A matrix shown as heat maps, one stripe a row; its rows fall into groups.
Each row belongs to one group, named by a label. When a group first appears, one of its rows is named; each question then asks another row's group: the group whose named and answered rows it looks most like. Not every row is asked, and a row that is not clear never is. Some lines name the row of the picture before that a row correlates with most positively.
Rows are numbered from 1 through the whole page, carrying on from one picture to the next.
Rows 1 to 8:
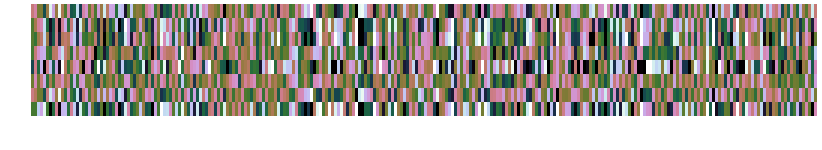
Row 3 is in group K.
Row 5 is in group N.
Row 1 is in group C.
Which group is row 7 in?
C
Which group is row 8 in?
K
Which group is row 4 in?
K
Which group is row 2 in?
K
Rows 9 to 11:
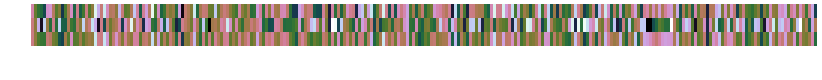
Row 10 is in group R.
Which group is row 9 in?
C
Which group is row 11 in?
C
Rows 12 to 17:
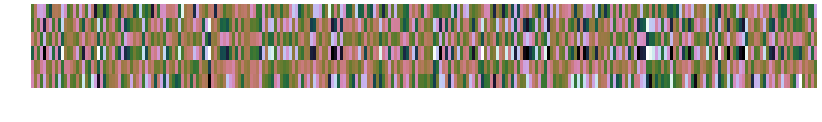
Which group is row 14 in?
R
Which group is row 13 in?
N
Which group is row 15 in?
N
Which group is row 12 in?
K
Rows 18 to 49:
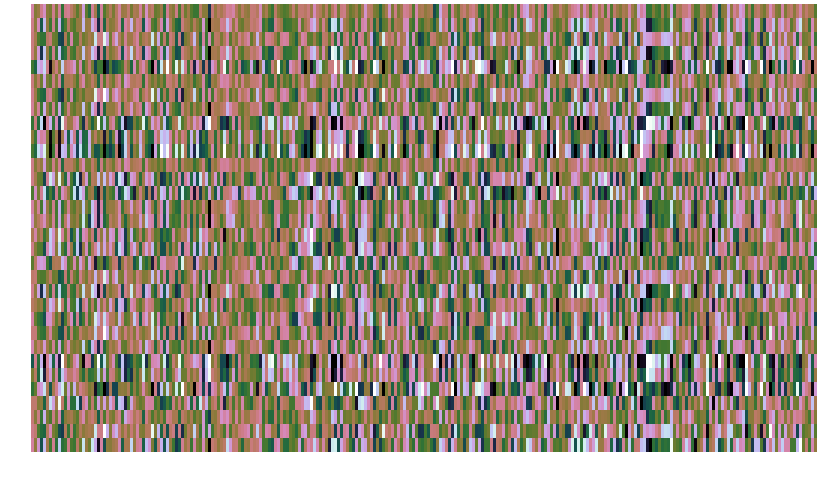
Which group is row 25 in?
R
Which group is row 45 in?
K
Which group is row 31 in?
K
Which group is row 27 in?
K
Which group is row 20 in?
C
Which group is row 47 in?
R
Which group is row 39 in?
C
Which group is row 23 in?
R
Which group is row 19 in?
R
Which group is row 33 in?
R
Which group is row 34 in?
C
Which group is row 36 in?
K
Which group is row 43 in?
N
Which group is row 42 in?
R
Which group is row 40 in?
C
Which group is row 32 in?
R
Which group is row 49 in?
R
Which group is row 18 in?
R
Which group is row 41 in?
C
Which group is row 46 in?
C
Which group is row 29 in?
R
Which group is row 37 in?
C
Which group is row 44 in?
N
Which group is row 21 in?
R
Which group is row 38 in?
R
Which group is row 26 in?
N
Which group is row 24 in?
C
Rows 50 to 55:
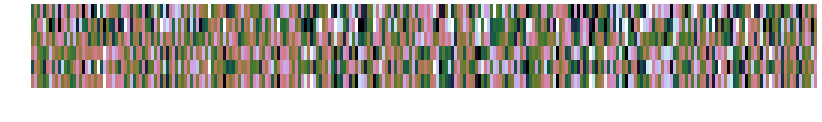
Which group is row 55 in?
C
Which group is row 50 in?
N
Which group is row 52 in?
K
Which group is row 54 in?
N
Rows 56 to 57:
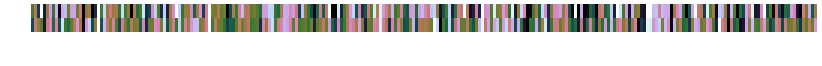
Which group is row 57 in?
N
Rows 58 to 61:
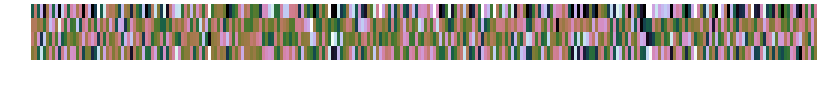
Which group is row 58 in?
N
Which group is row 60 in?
R
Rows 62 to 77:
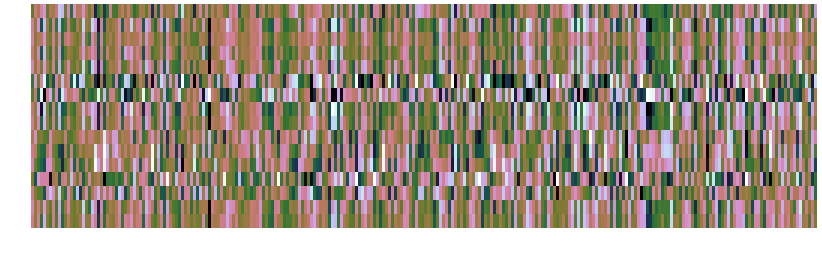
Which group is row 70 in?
R
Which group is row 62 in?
K
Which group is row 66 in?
R
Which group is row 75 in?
C
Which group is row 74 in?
K
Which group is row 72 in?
C
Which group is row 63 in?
R
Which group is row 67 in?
K
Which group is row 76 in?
R
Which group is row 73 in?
C
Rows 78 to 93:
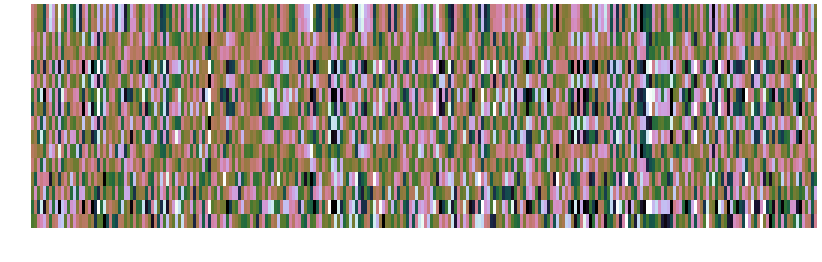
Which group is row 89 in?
R
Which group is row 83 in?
R
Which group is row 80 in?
R
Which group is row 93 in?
K
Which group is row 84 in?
N
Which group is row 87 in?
N
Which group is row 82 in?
N
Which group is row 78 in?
C
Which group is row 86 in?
R
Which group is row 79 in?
C
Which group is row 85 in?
N
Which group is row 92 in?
N
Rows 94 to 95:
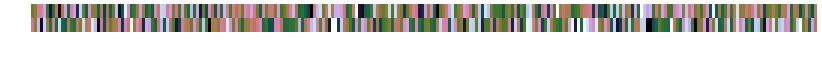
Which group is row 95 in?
R
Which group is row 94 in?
K
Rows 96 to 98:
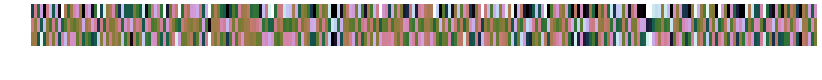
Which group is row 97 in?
R
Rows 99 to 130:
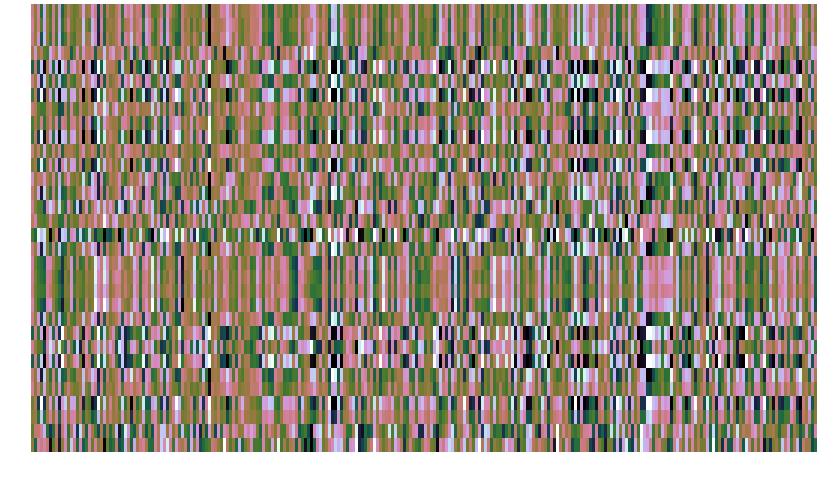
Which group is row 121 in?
R
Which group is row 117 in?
C
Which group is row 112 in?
R
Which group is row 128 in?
N
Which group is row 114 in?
C
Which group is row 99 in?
R
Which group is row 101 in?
R
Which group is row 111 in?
R
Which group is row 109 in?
R
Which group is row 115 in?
K
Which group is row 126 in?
R
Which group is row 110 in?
N
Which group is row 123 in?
C
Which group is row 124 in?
N
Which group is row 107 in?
N
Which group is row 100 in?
R
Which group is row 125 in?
R
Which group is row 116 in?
R
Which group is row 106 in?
C
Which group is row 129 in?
K
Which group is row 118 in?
C
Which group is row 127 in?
N
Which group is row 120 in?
C
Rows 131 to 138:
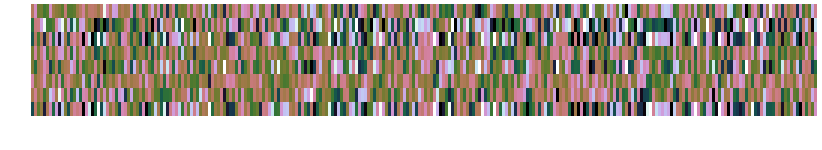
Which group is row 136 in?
R
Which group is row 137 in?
C
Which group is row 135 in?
K
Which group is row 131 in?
C
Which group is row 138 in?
N
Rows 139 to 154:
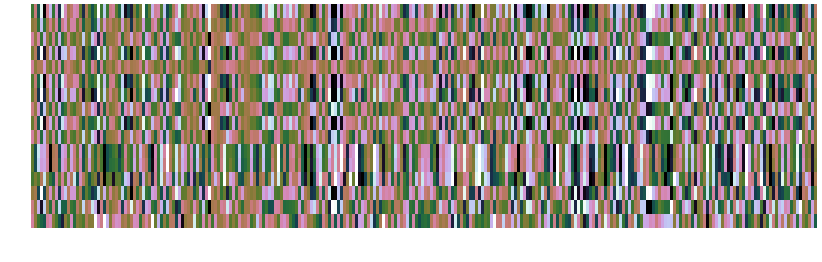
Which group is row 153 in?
R
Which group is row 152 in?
N
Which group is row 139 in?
N
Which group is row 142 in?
N
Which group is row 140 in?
N
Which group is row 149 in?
K
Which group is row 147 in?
N
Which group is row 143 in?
R
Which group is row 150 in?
K
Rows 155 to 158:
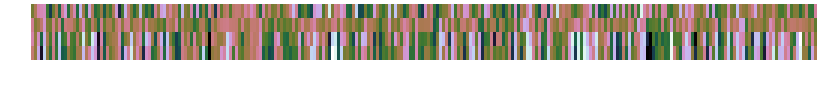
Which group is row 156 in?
R
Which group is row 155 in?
K
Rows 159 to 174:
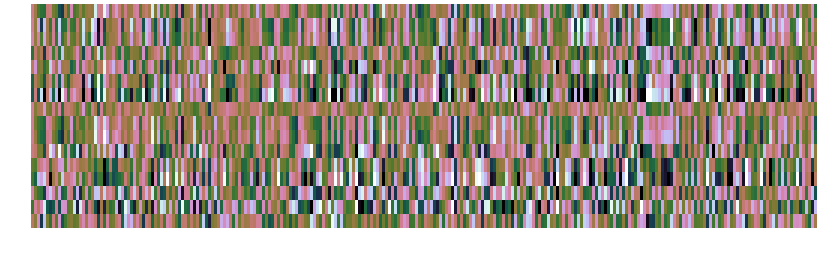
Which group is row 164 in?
N
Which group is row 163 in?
C
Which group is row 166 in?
R
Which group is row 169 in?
C
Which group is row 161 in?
R
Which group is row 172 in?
C
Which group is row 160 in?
R
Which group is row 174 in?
R
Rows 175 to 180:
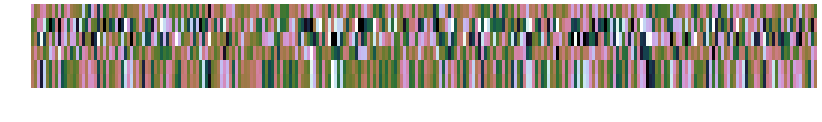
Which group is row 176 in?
K
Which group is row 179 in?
R
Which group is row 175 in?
R
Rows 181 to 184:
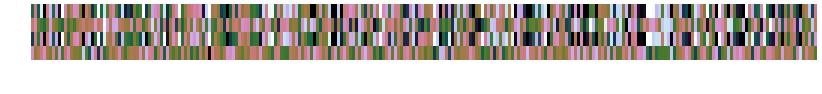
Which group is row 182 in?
C
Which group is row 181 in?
N
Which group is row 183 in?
N
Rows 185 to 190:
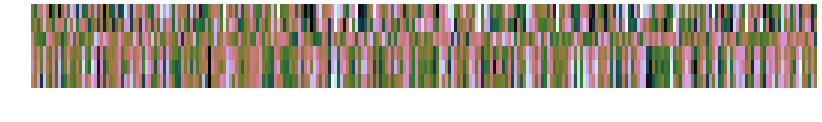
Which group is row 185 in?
K
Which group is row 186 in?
K
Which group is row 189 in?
R
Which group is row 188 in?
R
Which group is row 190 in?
R
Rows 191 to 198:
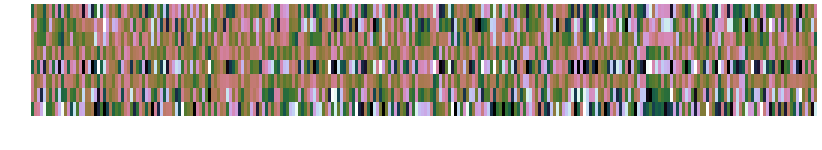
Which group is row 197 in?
R
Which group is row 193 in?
C
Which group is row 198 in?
K
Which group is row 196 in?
R
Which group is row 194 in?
R
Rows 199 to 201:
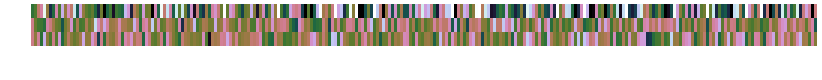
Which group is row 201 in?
R
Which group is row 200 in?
C
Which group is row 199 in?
K
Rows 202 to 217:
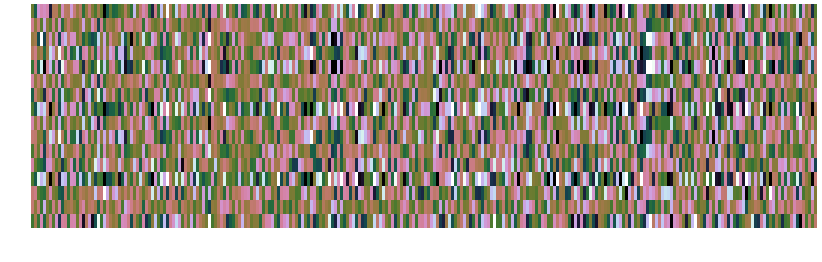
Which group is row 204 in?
N
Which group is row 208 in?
N
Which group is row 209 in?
K
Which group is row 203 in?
R
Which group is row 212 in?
N
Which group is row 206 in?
N
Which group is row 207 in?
R
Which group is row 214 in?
K
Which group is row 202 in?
K
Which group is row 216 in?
R
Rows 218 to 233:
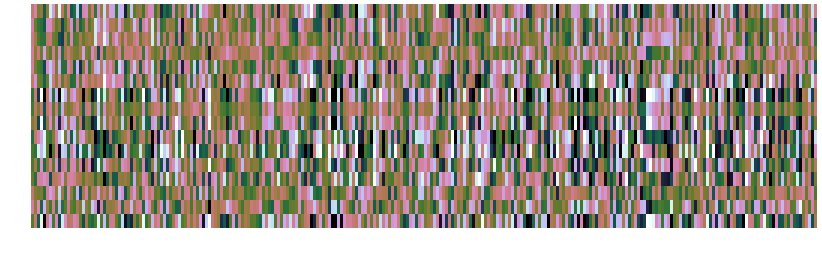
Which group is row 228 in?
K
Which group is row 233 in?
N
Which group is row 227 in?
K
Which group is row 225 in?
N
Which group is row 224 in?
N
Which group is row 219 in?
C
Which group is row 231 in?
C
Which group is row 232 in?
R
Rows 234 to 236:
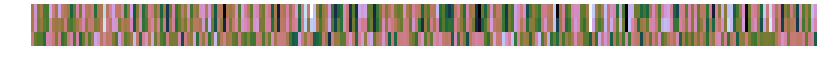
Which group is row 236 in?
C
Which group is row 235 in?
C
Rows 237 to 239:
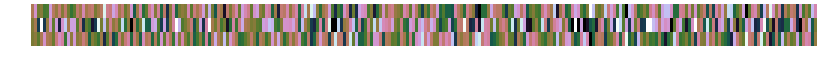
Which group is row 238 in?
N
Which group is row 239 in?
K
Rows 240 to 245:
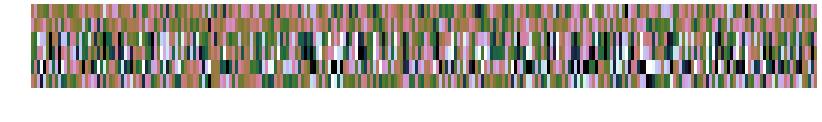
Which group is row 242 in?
K
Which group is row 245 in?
R
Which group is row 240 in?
C
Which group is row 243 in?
K
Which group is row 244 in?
N
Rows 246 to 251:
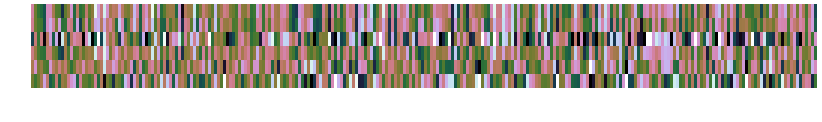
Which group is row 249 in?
C
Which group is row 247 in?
C
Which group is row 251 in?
K
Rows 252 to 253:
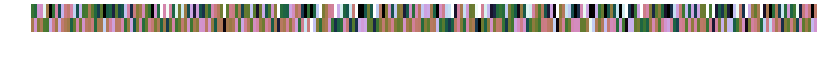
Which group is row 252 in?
K
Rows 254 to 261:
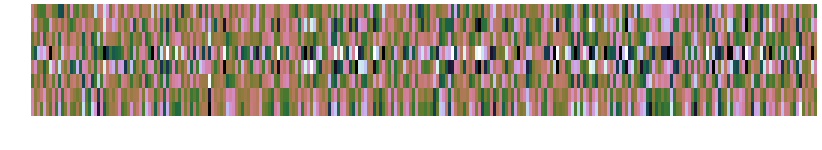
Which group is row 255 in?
C
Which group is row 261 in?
R
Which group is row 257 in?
K
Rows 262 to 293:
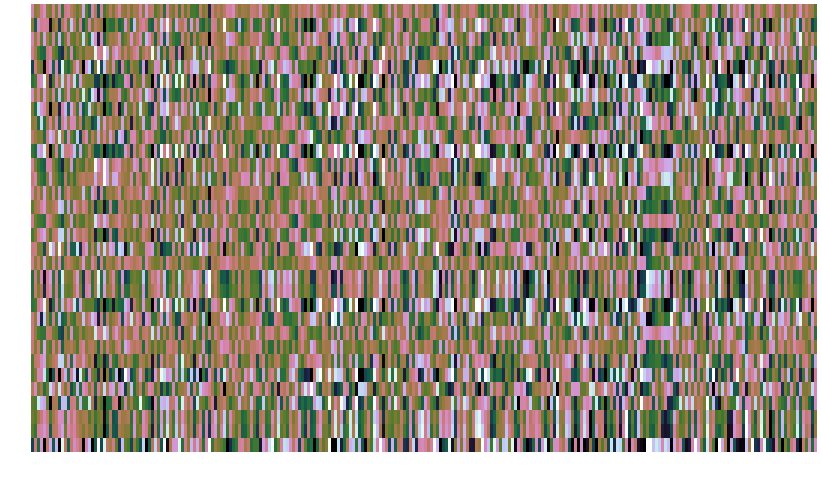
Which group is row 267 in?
K
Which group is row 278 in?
K
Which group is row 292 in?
K
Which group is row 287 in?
K
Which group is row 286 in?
R
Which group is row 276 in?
K
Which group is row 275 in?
R
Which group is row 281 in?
N
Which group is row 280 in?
R
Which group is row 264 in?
R
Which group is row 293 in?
N
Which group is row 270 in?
N
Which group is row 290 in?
K
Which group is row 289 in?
C
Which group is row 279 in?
C
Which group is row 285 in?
C
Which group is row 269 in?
K
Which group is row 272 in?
K
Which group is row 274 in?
C
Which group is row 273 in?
C
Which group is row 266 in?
N
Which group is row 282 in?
N
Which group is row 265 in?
C
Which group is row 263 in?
K
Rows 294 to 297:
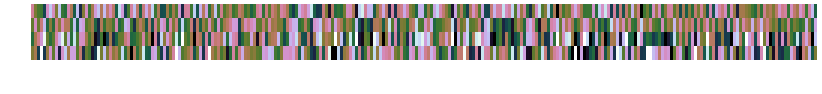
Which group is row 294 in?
C
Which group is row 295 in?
K
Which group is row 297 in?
N
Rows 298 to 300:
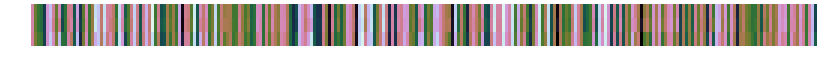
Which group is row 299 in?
C
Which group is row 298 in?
C
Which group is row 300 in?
C
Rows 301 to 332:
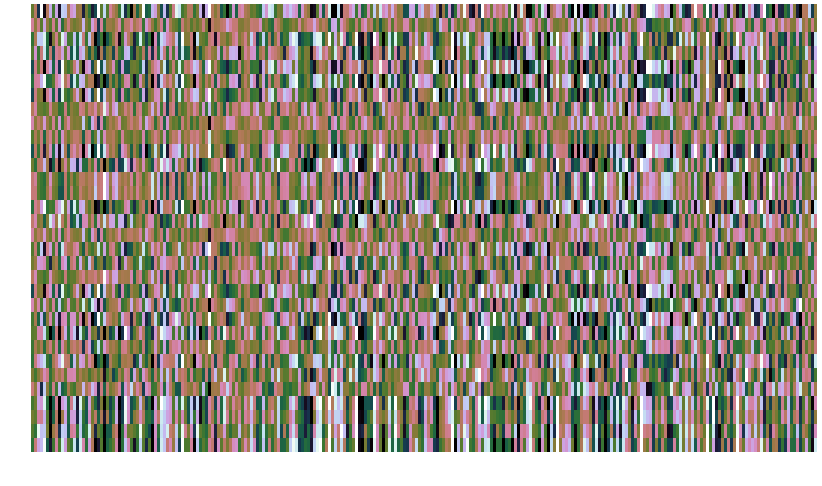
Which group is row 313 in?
C
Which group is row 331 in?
K
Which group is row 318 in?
N
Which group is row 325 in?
N
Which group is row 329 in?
K
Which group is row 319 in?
K
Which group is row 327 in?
K
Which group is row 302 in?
R
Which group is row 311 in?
N
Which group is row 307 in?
N
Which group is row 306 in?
K
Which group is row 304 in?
K
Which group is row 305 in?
N
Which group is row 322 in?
R
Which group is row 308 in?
C
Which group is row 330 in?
K
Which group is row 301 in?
N
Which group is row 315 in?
K
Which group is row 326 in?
K
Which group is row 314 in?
C
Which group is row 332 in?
K
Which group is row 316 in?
C
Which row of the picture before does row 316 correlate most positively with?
300
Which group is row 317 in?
R
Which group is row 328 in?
R
